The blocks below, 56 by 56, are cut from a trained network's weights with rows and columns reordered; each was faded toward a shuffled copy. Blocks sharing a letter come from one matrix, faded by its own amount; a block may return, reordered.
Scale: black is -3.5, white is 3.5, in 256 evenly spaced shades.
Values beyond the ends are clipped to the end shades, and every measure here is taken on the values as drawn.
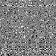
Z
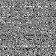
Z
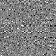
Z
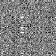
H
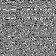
Z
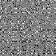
Z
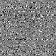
Z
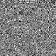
H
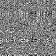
H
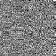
H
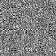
H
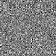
H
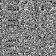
H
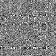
H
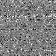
Z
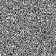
H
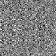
H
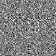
H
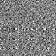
H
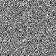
H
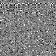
Z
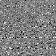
Z
